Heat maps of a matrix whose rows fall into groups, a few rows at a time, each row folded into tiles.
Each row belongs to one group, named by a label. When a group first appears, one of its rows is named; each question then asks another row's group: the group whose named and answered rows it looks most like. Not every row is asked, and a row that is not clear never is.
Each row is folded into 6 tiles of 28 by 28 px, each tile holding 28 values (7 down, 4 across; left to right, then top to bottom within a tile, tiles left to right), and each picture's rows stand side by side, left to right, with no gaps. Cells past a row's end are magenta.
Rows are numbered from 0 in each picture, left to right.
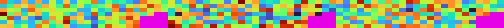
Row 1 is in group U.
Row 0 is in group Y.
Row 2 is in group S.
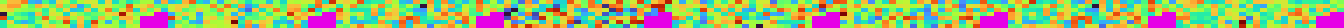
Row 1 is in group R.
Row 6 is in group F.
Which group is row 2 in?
F
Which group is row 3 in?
U
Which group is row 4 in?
R
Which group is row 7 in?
F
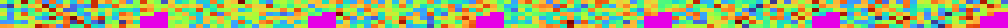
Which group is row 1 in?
R
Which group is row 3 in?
S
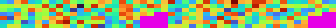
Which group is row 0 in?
R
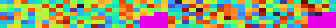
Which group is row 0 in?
R
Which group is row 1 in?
U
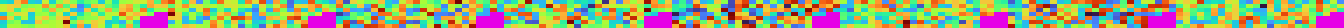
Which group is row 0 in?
R
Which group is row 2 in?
U
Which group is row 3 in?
R
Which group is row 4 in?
U
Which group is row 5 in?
S
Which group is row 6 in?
U
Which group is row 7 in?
F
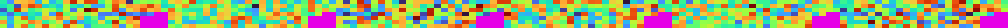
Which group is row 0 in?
U
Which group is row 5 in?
U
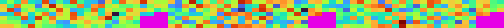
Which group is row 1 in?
S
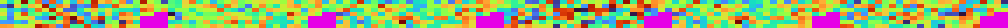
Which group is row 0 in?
S
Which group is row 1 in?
S
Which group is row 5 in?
Y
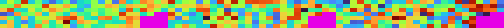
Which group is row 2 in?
U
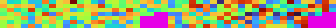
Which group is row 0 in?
R
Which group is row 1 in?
U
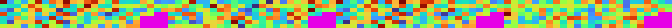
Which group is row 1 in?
R
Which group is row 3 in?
F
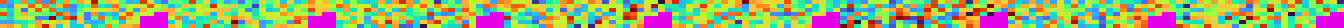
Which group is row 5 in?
U
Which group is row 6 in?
Y
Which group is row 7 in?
S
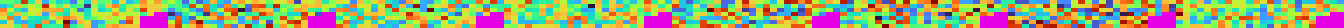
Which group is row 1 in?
U
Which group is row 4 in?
U
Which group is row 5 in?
S
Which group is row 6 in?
U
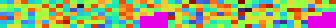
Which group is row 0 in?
R
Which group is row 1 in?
R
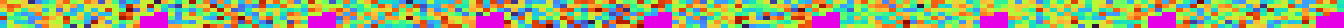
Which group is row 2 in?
Y
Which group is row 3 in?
U
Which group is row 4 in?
Y
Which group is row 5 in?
S
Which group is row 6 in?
R
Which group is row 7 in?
Y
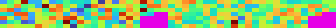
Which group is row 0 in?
R
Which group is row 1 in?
F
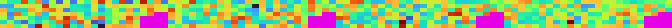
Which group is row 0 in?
Y
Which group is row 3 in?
F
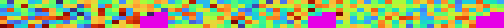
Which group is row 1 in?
R
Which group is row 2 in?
F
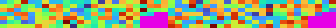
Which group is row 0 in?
R
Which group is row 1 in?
U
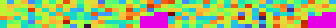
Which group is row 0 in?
R
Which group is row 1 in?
Y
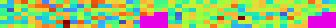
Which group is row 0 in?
S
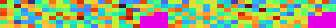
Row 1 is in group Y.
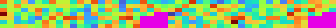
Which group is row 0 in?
F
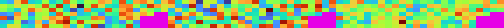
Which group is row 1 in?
U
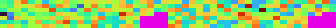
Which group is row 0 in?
S
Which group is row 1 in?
Y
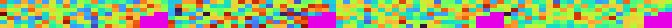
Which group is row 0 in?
Y
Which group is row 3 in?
Y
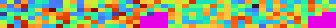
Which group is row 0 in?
U
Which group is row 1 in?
F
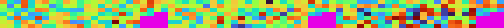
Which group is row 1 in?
R
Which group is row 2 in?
U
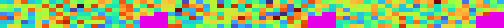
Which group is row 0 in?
R
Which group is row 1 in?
Y
